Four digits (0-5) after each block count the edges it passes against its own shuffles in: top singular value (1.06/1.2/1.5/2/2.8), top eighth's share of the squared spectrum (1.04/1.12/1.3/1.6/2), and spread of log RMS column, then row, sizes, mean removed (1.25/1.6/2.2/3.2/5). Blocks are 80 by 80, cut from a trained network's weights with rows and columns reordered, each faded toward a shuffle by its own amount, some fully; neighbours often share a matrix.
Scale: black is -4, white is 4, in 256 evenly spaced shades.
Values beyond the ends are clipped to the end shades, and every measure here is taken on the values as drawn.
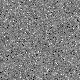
0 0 0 0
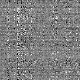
3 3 3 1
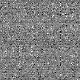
2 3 2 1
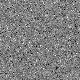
0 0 0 0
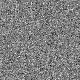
0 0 0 0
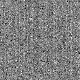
2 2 0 1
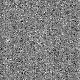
1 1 0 1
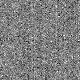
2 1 0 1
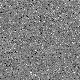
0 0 0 0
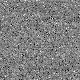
0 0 0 0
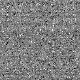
2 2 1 1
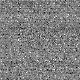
2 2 2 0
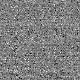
2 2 2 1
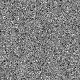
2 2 0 0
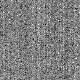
3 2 0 2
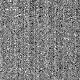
3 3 0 2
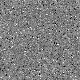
0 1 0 0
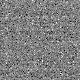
1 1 0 0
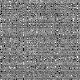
3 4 3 2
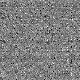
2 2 2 0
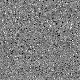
0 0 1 0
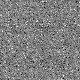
1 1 1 0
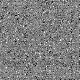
1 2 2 0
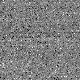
2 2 1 0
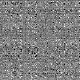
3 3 3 2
